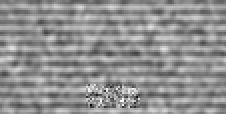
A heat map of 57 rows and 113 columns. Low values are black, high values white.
Roughest part: bottom middle. Odd patch: rougher, in the bottom middle. Slope: none. Stripes: horizontal, repeating 11 times. Histogram: bell-shaped.
